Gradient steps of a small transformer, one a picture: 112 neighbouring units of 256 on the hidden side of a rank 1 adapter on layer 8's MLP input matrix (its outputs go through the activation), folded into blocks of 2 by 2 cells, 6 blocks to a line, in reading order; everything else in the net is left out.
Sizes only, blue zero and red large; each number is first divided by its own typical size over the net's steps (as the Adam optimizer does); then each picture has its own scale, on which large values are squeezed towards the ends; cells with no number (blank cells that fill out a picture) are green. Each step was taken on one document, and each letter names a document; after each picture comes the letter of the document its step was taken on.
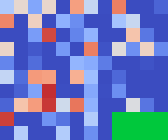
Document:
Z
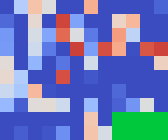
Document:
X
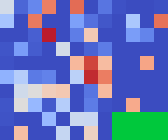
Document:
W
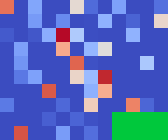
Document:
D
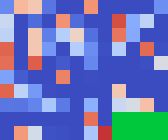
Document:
X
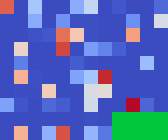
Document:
D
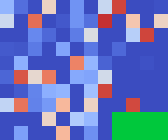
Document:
W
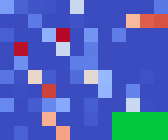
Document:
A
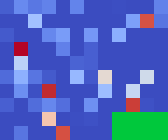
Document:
A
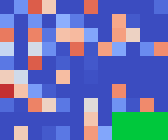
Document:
X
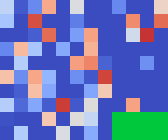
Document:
W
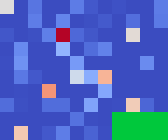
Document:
D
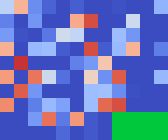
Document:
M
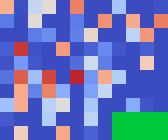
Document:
W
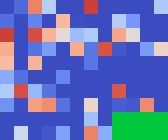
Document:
X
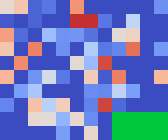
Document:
M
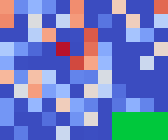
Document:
W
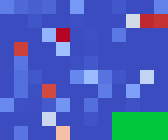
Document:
A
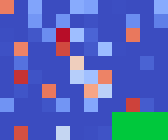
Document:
D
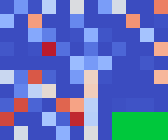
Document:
Z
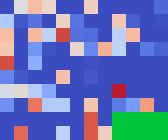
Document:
X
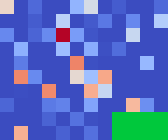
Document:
D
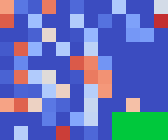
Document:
W
